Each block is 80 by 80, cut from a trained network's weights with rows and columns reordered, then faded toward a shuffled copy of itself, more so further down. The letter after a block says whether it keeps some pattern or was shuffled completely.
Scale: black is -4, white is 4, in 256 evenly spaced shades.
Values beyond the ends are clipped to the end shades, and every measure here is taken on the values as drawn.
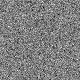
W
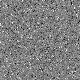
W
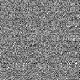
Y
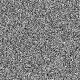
W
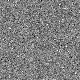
W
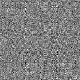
Y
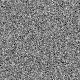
W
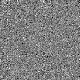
Y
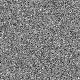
W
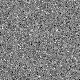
W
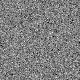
W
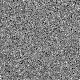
W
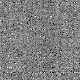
Y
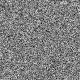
W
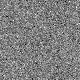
W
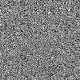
Y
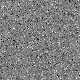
W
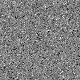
W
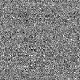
Y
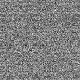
Y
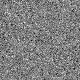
W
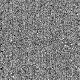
Y
